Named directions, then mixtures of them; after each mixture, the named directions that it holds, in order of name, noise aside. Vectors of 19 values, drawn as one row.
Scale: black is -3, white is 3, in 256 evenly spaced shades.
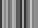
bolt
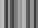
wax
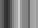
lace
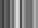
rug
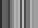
bolt, lace, rug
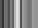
rug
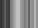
lace, rug, wax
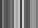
bolt, rug, wax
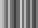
bolt, rug, wax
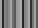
bolt, wax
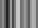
lace, rug, wax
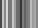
bolt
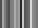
bolt, rug, wax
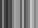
bolt, lace, wax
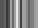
rug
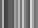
bolt, lace, wax
